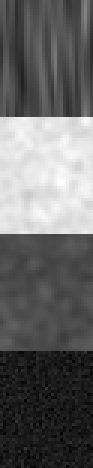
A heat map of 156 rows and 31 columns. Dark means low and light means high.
The table splits into 4 rows of 1 panel. Panel 1,1: low, streaked downward. Panel 2,1: very high, blotchy, faint in contrast. Panel 3,1: low, blotchy, faint in contrast. Panel 4,1: very low, fine-grained, faint in contrast.
